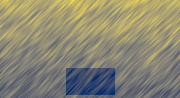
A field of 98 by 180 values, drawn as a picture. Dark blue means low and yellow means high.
There is an overall slope up to the top. The ninth with the lowest average is the bottom middle. In the bottom middle lies a patch that is lower than the rest.
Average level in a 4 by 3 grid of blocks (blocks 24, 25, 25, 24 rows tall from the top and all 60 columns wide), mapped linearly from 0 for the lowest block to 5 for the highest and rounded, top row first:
555 | 444 | 323 | 202
